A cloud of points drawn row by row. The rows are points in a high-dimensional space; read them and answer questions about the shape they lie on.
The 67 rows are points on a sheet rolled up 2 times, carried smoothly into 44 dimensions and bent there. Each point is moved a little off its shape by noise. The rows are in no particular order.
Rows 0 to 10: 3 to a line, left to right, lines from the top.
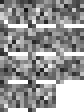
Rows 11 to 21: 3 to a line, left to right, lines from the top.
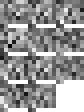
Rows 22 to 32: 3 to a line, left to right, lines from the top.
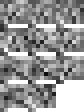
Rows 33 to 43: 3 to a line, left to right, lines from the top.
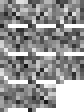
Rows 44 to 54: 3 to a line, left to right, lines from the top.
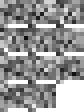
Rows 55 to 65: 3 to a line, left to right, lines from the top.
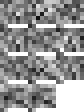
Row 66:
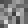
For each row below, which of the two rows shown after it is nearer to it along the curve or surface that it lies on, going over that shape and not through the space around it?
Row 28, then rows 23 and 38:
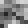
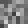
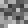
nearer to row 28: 38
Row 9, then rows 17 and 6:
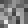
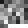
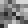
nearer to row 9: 17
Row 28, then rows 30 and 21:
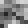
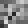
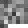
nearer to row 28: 30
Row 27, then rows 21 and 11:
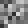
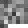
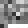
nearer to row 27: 11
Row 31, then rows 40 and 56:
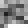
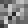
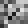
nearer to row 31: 56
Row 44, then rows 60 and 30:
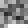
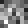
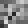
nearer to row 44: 60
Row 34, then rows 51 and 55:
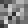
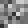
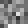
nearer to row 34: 51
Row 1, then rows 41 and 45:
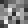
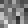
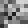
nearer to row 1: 41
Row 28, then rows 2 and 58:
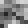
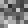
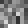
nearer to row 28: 2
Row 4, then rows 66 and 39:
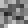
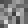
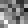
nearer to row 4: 39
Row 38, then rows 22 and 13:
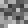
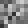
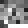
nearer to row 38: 13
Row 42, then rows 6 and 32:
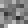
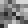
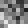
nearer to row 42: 32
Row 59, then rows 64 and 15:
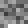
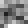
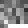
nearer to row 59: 15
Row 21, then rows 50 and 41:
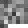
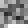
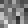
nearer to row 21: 41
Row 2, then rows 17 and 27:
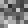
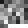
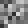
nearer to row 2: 17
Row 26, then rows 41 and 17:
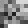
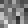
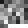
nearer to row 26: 17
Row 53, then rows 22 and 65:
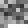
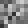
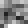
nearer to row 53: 65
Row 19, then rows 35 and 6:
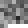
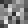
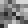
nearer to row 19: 35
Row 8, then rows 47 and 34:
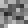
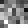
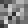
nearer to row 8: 47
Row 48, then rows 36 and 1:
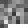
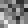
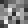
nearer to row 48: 1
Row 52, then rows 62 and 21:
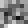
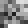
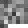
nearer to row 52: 62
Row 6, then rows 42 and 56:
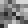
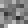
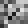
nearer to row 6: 56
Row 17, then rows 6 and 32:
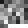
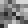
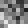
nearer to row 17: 32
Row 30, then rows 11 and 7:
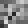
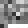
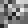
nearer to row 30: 11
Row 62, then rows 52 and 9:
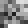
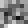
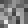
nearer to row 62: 52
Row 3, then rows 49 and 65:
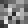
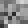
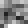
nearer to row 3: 49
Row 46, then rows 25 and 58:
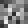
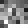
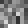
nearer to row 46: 25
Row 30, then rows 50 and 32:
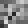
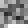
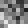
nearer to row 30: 32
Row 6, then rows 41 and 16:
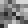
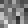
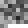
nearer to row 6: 16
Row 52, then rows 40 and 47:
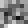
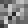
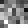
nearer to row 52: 47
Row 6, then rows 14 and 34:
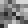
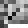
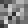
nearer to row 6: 14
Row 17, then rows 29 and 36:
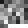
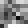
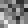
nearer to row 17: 36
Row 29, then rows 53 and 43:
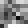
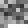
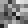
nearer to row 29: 43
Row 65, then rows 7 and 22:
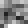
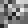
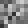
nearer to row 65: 7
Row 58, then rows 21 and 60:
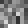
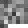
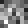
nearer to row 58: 21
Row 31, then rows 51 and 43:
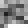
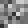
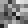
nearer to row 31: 43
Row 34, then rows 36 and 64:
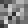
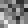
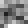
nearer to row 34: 36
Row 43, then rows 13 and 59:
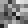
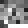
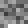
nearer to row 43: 13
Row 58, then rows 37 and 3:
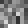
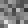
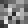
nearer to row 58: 37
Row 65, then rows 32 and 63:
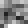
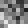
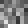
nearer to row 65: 32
